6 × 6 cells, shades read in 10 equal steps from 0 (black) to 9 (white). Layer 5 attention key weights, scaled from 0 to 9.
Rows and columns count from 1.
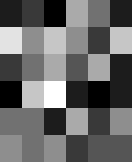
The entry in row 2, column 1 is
8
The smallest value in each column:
0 2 0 1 0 1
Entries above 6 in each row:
0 3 0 2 0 0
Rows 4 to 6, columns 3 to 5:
9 1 0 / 1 6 2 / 5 2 3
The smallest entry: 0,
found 3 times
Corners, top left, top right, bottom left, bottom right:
1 1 5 3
